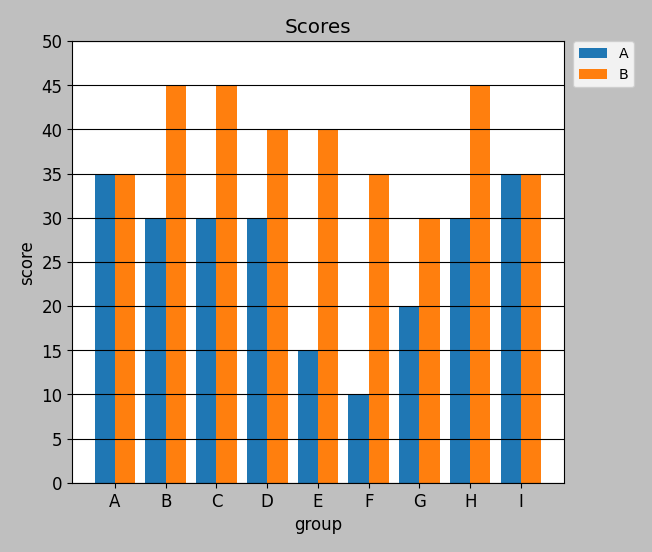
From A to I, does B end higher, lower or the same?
the same
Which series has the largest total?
B
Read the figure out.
Title: Scores
x-axis: group, ticks A B C D E F G H I
y-axis: score, ticks 0 5 10 15 20 25 30 35 40 45 50
Legend: A, B
Values:
A: 35 30 30 30 15 10 20 30 35
B: 35 45 45 40 40 35 30 45 35
